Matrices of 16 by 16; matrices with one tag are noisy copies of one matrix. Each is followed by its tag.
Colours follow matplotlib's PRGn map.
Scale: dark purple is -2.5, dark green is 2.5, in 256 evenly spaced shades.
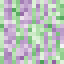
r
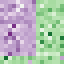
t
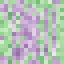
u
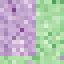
t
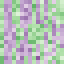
r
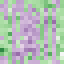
u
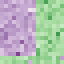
t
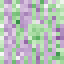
r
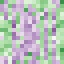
u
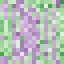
u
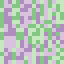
r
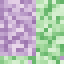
t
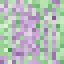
u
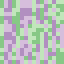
r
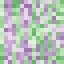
r
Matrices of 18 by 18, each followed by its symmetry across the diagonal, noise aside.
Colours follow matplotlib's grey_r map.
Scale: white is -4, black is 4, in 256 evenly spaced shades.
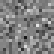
antisymmetric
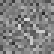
symmetric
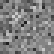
symmetric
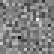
antisymmetric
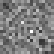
symmetric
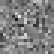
antisymmetric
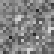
symmetric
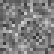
symmetric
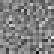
antisymmetric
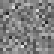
antisymmetric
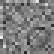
symmetric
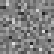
antisymmetric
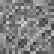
symmetric
